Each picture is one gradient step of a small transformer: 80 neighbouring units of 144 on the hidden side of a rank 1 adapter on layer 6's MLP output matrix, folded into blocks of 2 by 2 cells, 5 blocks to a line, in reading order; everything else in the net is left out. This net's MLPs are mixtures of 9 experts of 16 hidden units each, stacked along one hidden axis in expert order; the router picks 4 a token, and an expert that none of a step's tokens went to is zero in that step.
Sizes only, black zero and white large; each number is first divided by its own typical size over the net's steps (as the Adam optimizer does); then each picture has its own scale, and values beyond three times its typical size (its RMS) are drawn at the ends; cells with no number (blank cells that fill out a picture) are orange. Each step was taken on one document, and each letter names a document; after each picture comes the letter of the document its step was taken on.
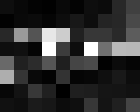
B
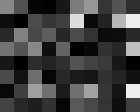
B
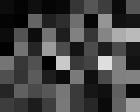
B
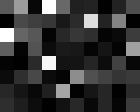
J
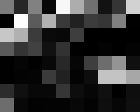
J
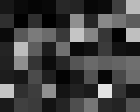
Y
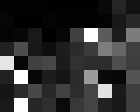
Y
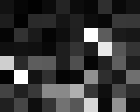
Y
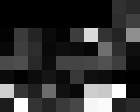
Y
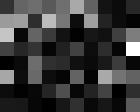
J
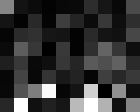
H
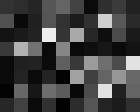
B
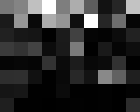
J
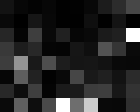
Y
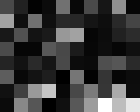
H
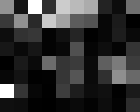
J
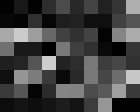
H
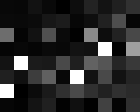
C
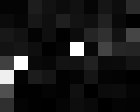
C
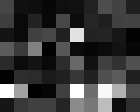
Y
